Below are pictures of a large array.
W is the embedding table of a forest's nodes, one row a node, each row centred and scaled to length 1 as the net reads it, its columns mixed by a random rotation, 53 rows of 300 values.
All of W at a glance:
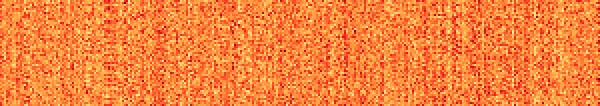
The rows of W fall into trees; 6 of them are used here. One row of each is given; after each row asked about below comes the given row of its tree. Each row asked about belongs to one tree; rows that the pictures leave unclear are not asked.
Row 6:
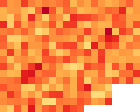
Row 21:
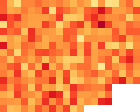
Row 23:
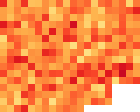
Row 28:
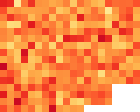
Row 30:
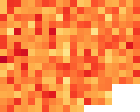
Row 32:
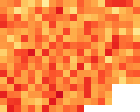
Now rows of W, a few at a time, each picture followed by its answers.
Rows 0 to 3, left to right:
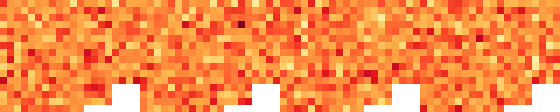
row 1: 21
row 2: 23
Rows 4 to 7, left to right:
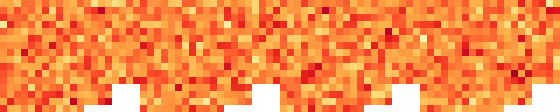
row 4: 21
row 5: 21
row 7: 23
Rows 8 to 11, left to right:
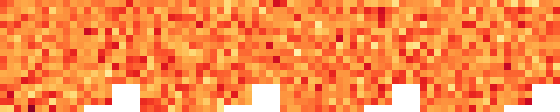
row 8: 6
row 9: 30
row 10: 21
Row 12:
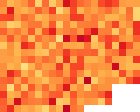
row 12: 28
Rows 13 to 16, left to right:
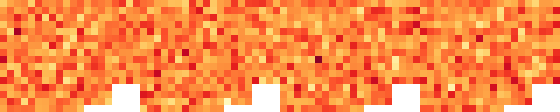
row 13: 30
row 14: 32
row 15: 21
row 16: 21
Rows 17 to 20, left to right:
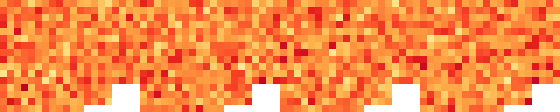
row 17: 30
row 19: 30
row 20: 6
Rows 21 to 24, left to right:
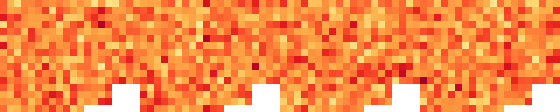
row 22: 28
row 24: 21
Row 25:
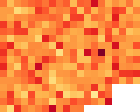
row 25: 6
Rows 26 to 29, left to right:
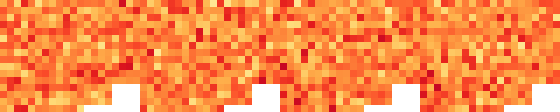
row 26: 23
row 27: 21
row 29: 28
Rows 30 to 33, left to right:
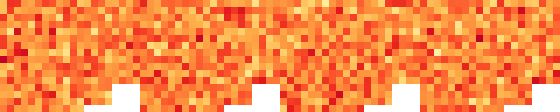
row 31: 21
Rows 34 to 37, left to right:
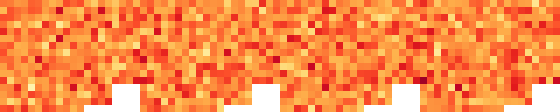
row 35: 30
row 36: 23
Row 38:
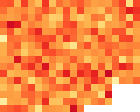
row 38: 23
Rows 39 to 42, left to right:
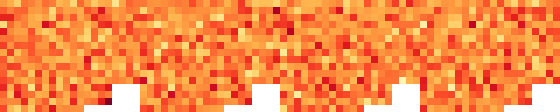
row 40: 21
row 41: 32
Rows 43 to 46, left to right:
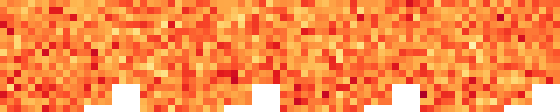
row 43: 32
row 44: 23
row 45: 28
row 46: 28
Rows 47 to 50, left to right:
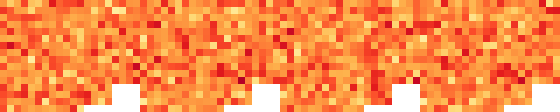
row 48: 23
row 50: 23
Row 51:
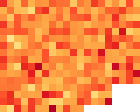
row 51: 6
